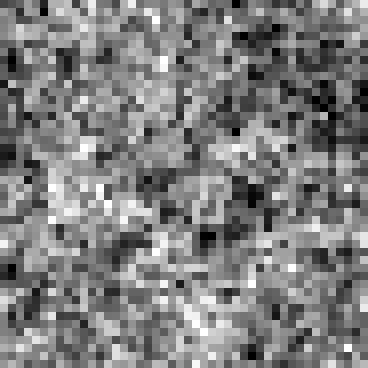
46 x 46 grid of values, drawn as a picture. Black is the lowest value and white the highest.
No single row or column stands out from its neighbours. Overall the values sit about 50% of the way up the scale. The top right is the ninth with the lowest average. The values follow a bell shape. There are no regular stripes. The halves do not mirror each other.
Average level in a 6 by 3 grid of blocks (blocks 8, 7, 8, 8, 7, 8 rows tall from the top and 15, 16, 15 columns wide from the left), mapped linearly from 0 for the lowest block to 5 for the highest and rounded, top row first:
3 3 2 | 3 4 0 | 3 3 2 | 5 3 3 | 2 4 3 | 3 5 2
